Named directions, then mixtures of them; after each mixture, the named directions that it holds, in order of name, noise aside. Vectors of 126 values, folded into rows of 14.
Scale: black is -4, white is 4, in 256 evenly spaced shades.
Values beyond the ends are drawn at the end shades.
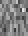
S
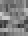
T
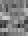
T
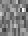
S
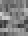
T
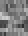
T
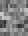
T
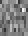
S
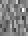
S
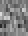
S, T
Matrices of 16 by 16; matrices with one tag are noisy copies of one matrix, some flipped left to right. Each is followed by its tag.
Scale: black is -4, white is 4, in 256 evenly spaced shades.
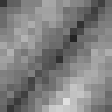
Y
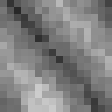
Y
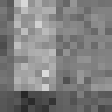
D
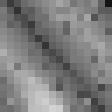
Y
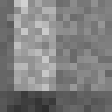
D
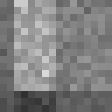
D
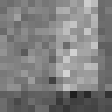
D
